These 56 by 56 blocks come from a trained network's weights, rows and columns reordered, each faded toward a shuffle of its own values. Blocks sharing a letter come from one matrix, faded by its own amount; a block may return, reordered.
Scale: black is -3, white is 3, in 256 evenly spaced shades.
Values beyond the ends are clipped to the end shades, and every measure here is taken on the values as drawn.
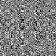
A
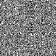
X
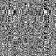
A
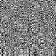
A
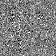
X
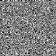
X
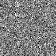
X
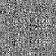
A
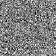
X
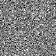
X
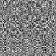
A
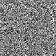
X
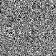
X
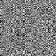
A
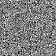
X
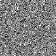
X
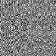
A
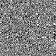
X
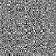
A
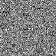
X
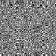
A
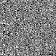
X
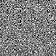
X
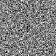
X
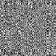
A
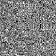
X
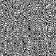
A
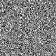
X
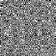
A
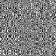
A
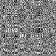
A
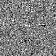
X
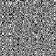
A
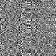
A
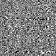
X
